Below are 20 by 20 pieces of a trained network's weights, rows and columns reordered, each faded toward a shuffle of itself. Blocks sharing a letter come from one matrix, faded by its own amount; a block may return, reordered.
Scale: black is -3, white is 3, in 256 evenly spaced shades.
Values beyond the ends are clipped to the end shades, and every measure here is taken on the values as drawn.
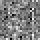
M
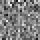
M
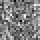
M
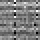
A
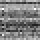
A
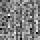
M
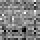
A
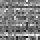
A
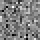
M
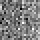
M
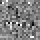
M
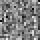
M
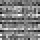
A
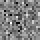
M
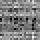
A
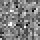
M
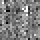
M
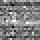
A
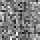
M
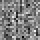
M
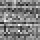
A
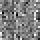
M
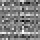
A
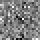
M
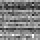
A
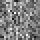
M
